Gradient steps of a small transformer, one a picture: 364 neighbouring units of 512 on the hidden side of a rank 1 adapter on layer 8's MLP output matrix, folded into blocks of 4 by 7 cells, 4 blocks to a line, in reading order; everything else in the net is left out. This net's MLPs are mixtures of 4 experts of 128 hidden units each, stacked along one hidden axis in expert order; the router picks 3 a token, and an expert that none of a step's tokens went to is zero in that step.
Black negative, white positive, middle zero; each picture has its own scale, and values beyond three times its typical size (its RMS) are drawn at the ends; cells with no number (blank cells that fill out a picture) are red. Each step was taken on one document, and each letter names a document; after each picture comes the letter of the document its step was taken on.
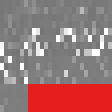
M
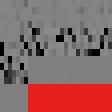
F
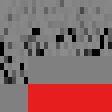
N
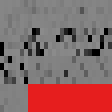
M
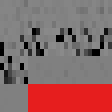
F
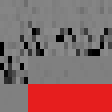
F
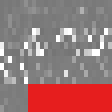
M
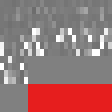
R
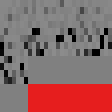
N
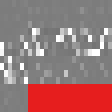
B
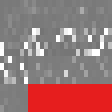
M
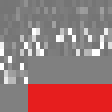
R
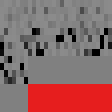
N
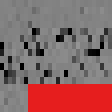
F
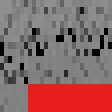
M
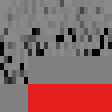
N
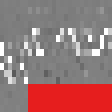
B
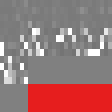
F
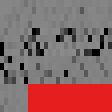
M
